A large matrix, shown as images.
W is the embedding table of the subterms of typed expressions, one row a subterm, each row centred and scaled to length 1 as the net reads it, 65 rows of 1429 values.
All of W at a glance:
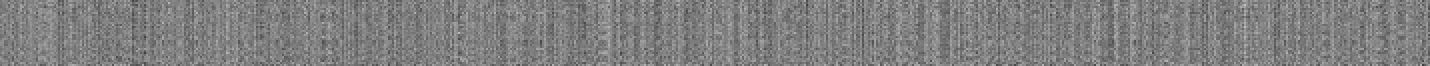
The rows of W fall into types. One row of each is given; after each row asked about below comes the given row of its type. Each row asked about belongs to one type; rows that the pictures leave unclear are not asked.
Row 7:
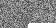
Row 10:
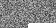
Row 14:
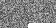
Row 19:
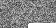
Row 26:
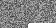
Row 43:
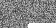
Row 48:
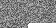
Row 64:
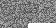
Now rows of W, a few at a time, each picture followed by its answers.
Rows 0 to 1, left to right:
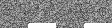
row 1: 64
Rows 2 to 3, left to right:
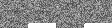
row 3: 26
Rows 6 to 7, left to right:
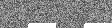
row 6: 26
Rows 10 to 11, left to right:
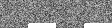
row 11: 19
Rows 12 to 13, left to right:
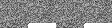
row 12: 48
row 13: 48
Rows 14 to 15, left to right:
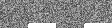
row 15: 26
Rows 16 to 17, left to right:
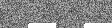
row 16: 14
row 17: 43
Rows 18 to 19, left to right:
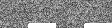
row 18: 64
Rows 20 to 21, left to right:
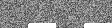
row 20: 26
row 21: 19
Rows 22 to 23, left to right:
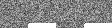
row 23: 7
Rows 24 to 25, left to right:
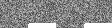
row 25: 7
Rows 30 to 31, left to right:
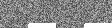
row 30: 7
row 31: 26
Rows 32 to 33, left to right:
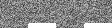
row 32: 64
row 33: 48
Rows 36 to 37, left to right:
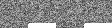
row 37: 19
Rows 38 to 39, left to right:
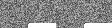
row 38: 26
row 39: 14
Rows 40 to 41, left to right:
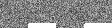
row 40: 10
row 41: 43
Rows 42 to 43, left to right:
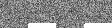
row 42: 10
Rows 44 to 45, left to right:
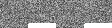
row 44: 10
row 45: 10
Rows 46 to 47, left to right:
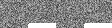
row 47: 14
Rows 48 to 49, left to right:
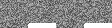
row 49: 48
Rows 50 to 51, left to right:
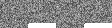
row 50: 14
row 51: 26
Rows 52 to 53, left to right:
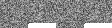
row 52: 14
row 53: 7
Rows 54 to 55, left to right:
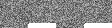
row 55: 48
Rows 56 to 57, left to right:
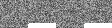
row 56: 10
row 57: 10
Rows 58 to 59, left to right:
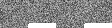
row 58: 14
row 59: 10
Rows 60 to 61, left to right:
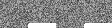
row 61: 14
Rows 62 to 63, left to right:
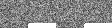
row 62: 19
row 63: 7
